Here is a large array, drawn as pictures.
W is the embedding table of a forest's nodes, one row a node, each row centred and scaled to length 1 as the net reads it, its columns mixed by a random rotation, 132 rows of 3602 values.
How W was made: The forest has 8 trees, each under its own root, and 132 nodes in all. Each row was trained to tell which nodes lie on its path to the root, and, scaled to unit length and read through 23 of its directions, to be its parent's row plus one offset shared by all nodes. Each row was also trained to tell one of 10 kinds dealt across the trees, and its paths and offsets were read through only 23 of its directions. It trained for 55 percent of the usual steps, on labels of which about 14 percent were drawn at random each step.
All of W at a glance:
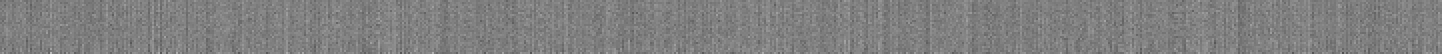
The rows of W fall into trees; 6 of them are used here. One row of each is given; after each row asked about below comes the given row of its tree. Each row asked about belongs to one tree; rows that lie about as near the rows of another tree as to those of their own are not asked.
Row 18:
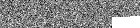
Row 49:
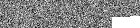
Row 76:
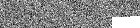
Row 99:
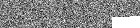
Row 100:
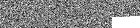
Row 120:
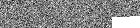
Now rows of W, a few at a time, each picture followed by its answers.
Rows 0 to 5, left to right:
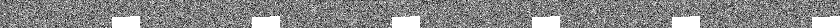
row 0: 18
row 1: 49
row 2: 100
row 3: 120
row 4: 100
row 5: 76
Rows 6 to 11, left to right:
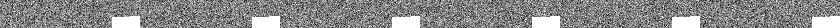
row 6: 18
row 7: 99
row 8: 120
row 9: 100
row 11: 100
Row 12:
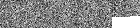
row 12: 49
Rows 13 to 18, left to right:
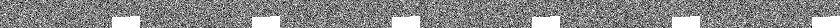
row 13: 120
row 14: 99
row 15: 120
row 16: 49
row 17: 100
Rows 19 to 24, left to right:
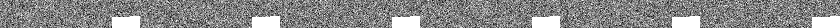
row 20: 120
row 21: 120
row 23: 18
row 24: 49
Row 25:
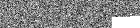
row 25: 49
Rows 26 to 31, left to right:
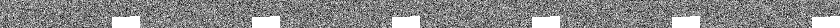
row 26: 99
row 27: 18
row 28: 76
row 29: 76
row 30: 100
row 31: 18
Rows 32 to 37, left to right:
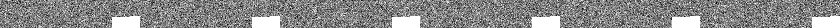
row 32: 120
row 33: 100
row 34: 100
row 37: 49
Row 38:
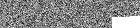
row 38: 18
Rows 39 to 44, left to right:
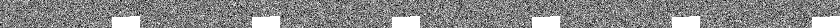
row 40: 100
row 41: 49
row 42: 18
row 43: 18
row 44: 120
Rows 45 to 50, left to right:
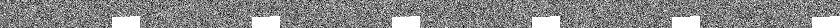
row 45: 100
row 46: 18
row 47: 100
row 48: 99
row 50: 99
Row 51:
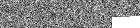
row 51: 99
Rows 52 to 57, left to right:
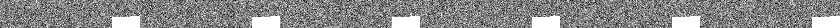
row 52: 99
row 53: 18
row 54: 49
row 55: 120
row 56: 100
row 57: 100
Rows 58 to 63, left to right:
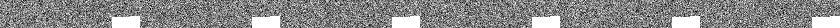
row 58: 18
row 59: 99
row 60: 49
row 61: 49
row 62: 49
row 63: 120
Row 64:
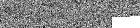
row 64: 76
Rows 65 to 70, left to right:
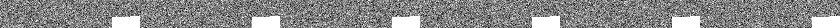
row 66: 120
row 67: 76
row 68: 99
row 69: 76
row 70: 99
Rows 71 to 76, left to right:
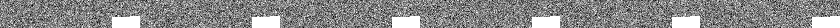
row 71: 76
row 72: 100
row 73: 100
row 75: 100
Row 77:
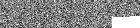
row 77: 99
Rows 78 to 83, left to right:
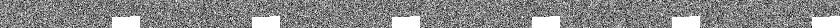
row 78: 120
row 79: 99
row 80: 120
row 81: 120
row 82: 99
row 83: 18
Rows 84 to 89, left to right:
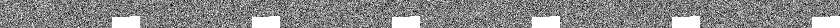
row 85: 76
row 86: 49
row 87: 120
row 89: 49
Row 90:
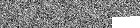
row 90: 100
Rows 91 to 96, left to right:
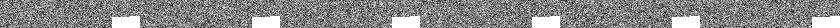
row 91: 100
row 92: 76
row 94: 120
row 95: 100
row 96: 76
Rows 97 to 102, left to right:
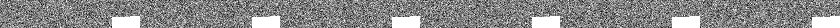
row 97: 18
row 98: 18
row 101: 99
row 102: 120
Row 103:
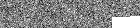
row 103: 18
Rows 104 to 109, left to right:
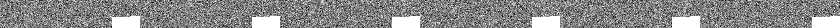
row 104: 18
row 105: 100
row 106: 100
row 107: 100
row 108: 100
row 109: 120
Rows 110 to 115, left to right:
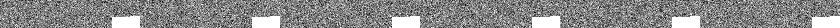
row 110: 120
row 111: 100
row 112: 18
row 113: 18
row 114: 49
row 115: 120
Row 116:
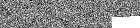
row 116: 18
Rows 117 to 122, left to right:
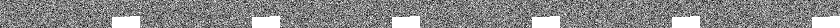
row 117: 100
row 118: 99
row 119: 76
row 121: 120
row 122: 120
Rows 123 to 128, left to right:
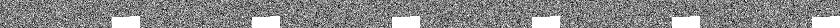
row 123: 18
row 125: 120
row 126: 76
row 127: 18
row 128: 76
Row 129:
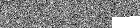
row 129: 120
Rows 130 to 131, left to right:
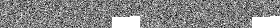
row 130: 120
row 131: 120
